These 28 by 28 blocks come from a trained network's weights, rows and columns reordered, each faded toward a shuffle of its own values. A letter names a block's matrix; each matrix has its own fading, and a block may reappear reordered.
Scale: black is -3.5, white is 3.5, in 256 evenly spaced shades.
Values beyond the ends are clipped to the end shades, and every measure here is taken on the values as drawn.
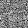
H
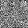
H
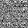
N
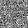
N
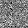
N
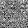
N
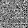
N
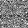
H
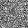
H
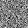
H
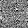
N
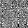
N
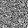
H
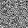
H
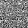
H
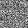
H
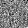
H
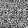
H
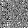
N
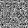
N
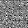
N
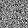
H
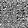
N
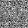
N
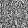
H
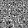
N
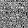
N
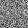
H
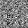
H
